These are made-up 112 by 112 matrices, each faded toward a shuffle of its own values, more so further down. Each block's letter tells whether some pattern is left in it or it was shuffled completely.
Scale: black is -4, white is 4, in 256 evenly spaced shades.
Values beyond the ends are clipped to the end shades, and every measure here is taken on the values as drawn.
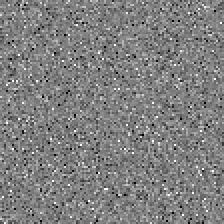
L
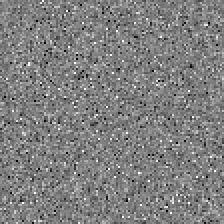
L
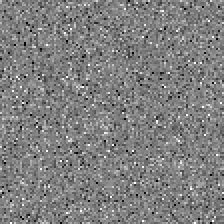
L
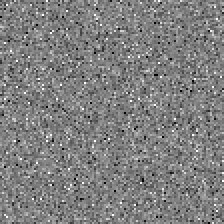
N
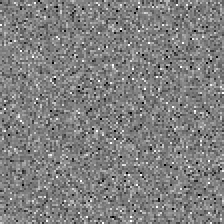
N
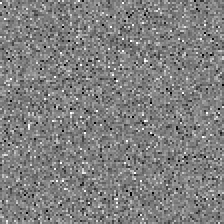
N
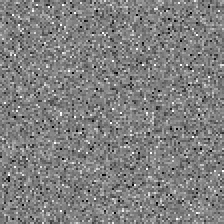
N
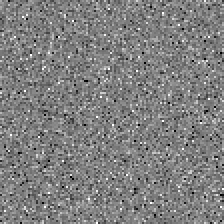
L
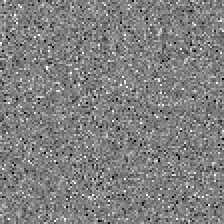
L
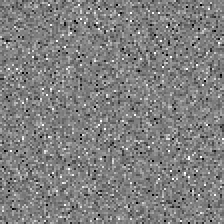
N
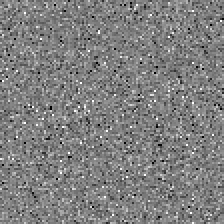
N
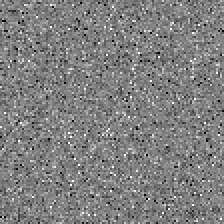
L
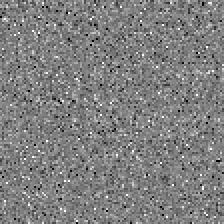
L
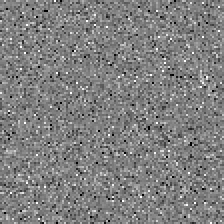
L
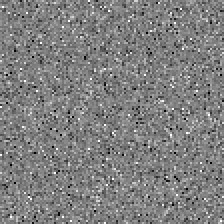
N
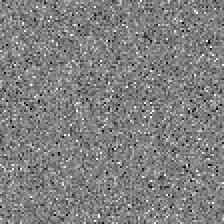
L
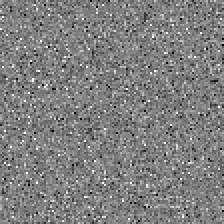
L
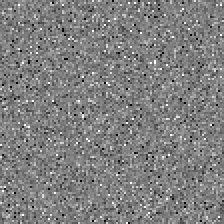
N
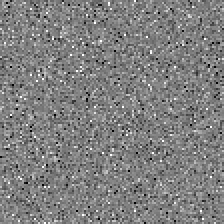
L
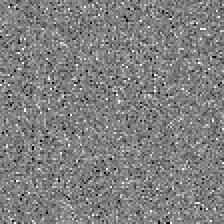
L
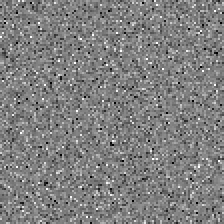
N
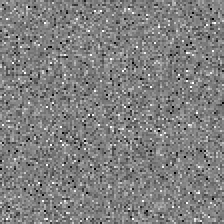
L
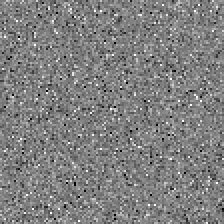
N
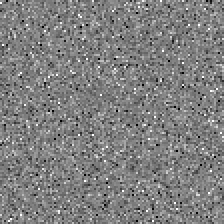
L
